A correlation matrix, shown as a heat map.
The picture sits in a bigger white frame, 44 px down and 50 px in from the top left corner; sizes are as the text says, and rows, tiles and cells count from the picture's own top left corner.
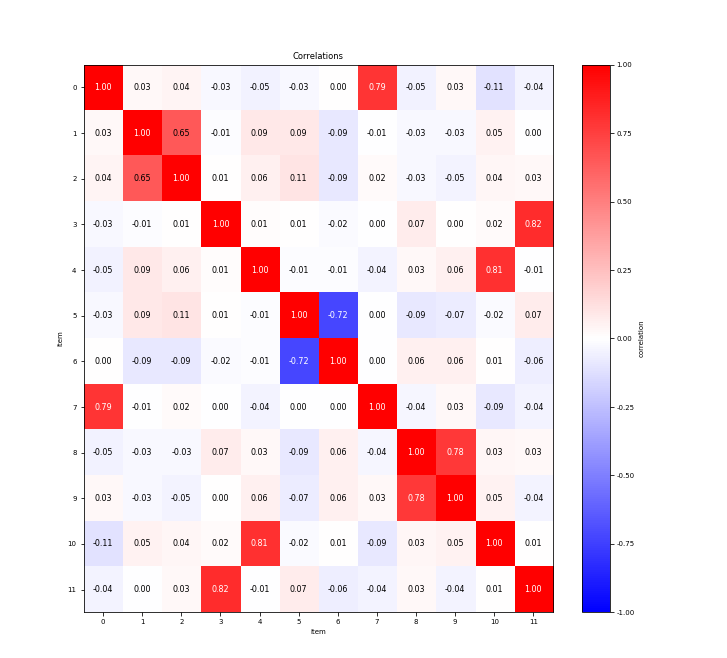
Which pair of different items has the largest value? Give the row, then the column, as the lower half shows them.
11, 3
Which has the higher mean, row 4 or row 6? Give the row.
4
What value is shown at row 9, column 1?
-0.03
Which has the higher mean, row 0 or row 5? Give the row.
0
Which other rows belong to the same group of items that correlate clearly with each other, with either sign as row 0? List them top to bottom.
7
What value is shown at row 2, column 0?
0.04
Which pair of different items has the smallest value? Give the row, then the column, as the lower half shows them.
6, 5
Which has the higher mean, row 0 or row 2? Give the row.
2
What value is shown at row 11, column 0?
-0.04
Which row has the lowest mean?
6
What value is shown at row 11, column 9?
-0.04
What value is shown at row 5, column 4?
-0.01
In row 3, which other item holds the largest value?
11
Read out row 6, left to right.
0.00 -0.09 -0.09 -0.02 -0.01 -0.72 1.00 0.00 0.06 0.06 0.01 -0.06
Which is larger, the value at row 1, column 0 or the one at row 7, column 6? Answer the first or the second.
the first
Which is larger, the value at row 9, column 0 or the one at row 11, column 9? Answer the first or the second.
the first
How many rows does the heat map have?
12
